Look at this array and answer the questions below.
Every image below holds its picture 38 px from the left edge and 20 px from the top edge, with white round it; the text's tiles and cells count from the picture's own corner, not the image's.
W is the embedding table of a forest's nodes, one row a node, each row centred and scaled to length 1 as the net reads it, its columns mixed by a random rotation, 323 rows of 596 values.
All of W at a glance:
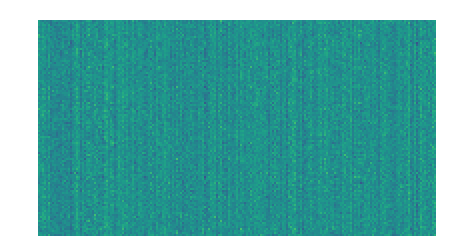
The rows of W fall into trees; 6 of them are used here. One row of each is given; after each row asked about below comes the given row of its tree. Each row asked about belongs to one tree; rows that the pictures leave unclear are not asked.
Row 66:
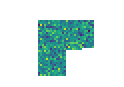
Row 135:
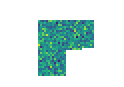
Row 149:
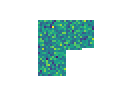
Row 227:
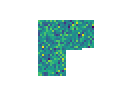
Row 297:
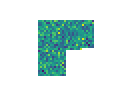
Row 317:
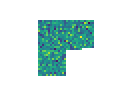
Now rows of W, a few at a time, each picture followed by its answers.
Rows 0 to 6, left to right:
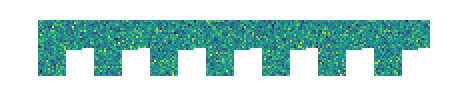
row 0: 149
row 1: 317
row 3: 227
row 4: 317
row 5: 227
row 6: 227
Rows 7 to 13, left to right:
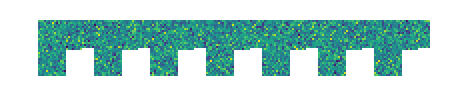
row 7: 297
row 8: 135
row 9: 66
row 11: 135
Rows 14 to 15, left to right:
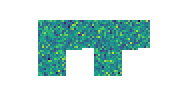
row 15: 227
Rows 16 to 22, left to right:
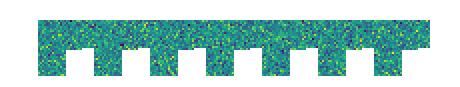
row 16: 227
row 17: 135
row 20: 317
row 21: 227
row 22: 227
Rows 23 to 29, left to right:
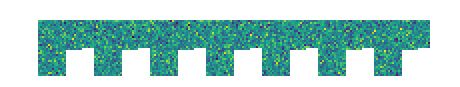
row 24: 135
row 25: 227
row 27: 135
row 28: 227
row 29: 317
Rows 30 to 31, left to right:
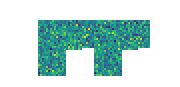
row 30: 66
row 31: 66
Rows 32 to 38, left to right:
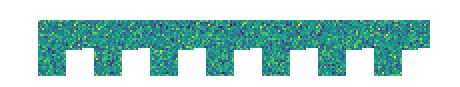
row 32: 135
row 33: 135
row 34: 317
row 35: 135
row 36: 135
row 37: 317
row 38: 135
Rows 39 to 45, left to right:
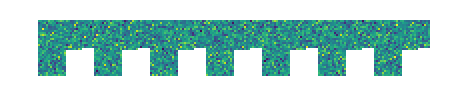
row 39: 135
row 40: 149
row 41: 66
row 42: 227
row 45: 135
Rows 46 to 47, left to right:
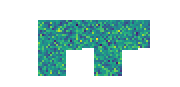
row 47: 66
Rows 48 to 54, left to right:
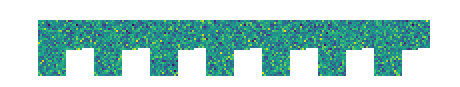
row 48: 227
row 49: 227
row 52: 227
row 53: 66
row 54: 227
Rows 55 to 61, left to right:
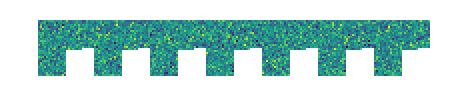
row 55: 135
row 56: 135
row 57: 317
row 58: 297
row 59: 227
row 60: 297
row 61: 149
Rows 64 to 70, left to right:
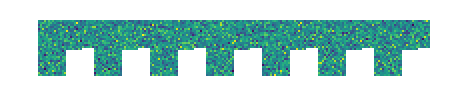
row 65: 66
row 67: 297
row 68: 135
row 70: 227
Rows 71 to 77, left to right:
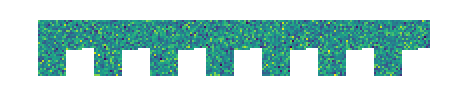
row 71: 227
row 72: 227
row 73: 227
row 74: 317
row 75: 297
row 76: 317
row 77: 66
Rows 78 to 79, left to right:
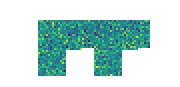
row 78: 297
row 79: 317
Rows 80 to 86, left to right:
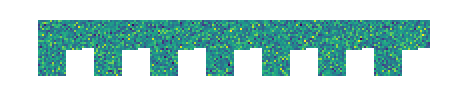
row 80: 135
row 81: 227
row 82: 66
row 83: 66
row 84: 227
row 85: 317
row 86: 66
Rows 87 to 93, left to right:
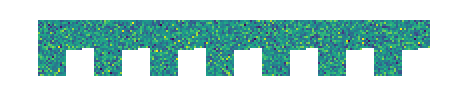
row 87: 66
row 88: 135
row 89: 317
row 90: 227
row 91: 66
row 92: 297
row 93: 66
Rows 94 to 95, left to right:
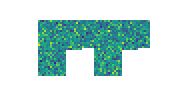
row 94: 135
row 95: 149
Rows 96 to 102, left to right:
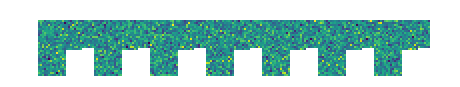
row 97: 317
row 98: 135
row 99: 227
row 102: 135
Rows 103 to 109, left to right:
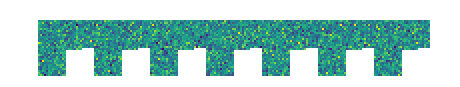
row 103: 227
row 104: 135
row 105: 66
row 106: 317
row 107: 297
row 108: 135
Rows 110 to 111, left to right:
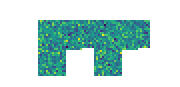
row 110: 297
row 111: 317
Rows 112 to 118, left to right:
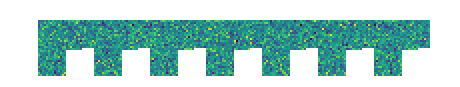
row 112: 135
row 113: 227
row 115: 297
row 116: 227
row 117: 135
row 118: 135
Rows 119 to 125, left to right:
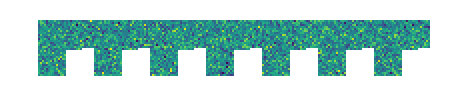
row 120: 135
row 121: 66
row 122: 317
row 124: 227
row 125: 227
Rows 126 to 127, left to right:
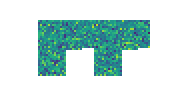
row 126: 135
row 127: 66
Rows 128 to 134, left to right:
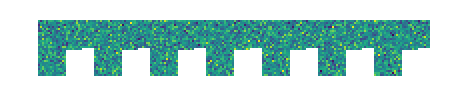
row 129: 149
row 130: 135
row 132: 227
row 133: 149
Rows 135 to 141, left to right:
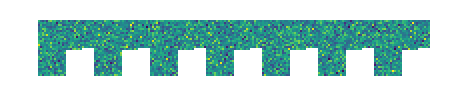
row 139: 66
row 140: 227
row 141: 135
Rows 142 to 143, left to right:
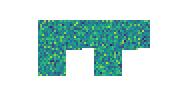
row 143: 297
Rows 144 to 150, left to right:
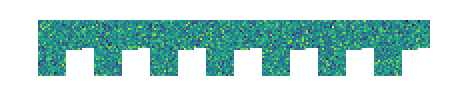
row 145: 66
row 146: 135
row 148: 297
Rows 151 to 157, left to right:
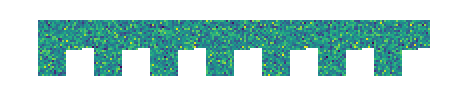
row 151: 317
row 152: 297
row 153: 66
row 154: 227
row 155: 66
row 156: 317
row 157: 135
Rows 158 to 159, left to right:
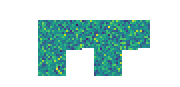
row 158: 227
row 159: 149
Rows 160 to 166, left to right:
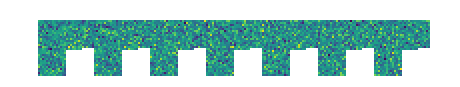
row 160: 66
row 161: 66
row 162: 149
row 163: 135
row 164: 317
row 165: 227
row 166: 227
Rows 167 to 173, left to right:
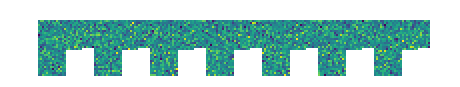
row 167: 317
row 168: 135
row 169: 227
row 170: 317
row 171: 227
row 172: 227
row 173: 317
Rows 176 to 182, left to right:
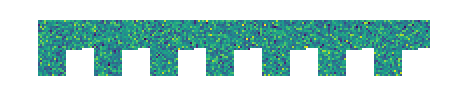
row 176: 135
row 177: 317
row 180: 66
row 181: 317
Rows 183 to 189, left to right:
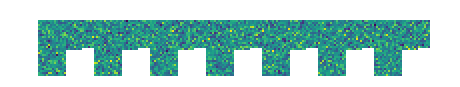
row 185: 227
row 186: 66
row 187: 317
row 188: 227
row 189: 135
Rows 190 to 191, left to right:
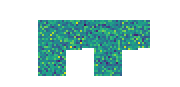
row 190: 135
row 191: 66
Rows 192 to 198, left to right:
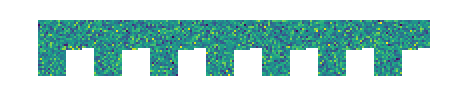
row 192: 135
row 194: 66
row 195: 227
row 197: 227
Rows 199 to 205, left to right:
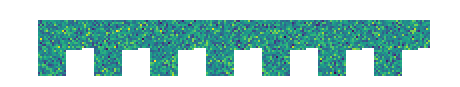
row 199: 66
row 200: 66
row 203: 66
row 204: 135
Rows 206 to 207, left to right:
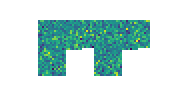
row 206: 317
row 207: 227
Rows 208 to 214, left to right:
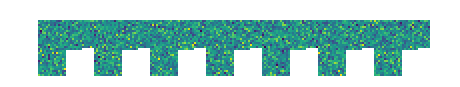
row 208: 227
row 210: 66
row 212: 317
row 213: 227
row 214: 227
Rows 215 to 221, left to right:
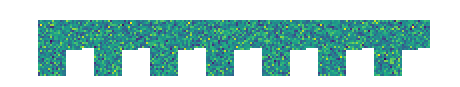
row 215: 66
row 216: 149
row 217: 135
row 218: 66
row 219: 135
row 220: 66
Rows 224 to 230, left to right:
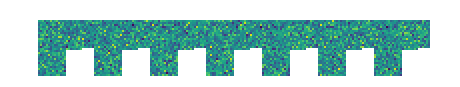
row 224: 297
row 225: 227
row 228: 66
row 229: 66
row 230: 66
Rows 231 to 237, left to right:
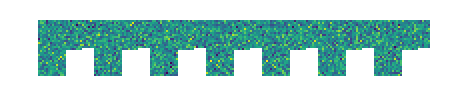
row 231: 227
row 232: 135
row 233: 317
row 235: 227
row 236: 227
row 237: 135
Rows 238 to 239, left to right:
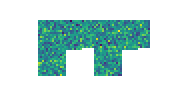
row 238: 227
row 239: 66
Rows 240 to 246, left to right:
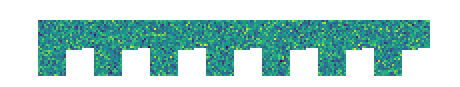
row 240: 317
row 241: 317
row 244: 135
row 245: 135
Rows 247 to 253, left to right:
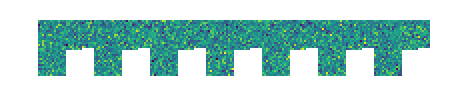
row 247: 135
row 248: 227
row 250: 227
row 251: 227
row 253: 66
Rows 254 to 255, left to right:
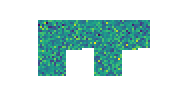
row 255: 227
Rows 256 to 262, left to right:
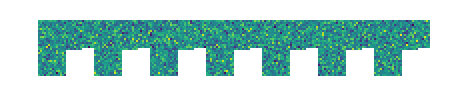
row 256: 227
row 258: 317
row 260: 135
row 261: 135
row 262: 227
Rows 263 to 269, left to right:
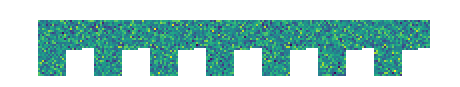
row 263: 227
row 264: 135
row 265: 135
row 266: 135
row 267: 135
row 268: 317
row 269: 227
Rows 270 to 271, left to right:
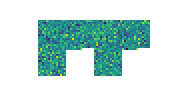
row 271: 297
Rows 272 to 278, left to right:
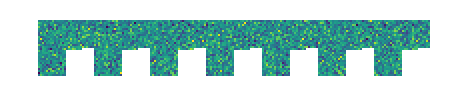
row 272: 66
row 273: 135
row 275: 135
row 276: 317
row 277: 227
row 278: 227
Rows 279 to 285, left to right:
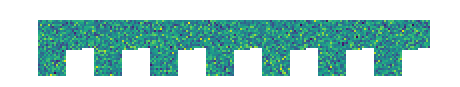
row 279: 135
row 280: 317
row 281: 135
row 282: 66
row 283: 227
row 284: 135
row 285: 227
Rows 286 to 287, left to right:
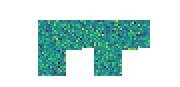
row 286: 317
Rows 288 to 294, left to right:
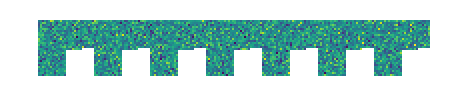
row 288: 135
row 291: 135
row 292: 135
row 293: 297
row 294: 135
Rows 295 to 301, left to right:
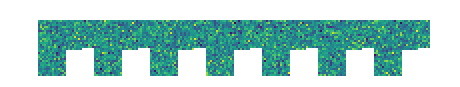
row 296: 135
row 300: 66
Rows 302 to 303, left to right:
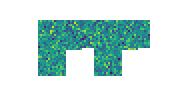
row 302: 149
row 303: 135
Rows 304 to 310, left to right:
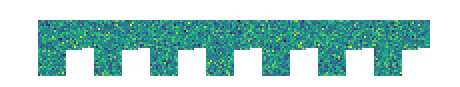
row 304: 317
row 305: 135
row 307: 227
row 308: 317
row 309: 135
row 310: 135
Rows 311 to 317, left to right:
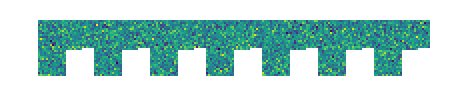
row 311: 66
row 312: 66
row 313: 66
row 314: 66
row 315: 227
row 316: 66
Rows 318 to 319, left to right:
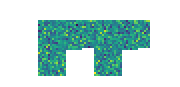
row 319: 227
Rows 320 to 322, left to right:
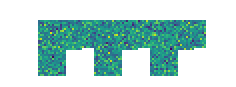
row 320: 66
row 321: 227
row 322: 135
